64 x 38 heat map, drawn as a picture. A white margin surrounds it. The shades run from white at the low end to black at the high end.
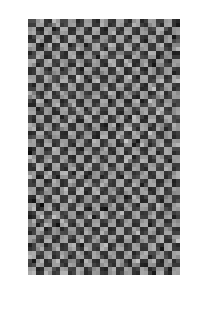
Grain: checkered. Average level on the scale: 60%. Histogram: two levels. Slope: none.
